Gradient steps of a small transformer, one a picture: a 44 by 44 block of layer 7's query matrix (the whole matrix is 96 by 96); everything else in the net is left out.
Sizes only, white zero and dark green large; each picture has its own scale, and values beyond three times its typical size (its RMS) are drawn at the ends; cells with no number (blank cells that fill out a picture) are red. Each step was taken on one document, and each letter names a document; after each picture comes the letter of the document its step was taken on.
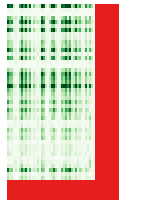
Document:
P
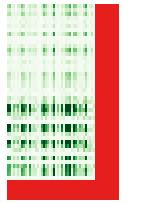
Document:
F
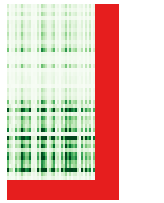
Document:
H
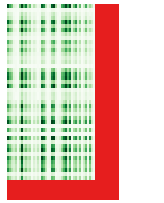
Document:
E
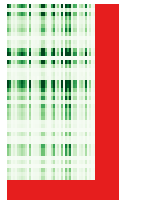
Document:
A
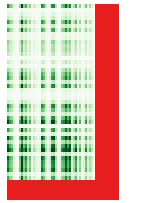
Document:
E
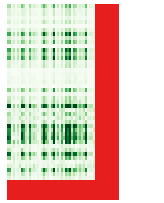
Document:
F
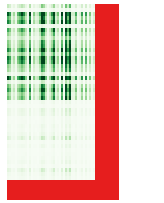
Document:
A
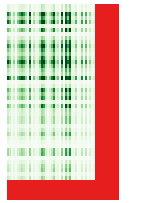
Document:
A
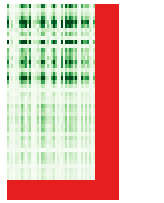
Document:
H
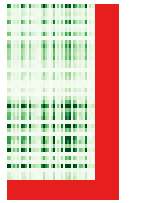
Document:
F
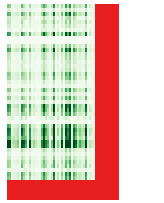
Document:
F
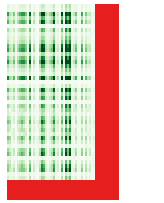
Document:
A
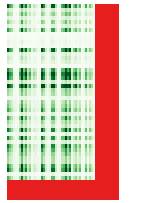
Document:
P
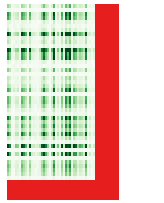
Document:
F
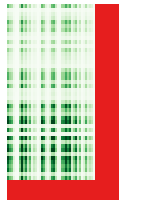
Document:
E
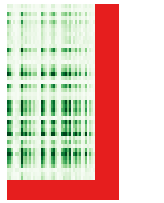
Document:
P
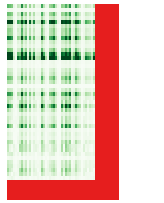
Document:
P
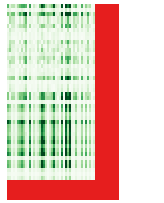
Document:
A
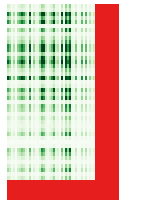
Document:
A
